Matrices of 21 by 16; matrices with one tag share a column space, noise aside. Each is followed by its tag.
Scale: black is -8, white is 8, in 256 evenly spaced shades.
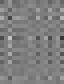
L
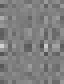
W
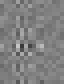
W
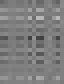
L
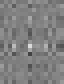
W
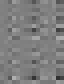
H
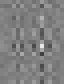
W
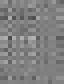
L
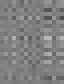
L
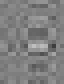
W
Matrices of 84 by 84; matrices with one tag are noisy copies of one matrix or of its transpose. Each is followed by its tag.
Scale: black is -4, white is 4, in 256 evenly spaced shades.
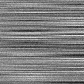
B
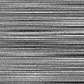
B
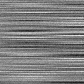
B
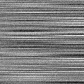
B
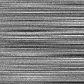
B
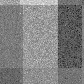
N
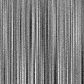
B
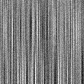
B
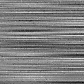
B
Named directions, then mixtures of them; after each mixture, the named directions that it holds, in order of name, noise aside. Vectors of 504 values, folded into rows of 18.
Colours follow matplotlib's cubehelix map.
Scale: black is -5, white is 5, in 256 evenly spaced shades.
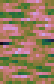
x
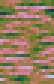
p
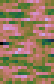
x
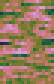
p, x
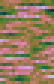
p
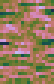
p, x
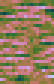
p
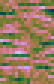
p, x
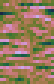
p, x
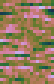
p, x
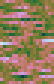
p, x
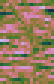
p, x
